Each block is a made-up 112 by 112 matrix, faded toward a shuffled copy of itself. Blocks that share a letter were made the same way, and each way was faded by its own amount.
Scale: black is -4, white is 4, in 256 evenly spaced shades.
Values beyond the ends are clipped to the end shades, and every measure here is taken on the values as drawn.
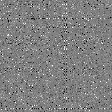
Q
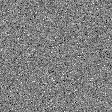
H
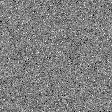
H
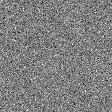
H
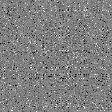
Q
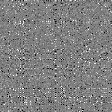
Q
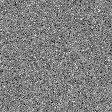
H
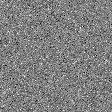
H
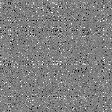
Q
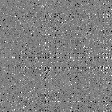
Q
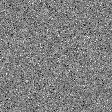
H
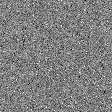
H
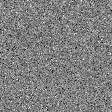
H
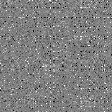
Q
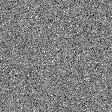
H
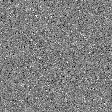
H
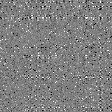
Q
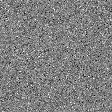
H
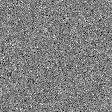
H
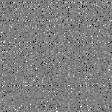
Q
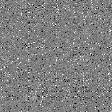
Q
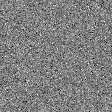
H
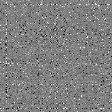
Q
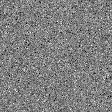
H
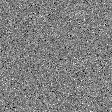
H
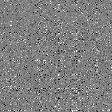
Q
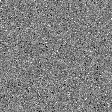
H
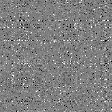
Q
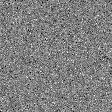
H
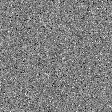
H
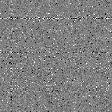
Q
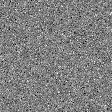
H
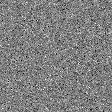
H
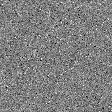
H
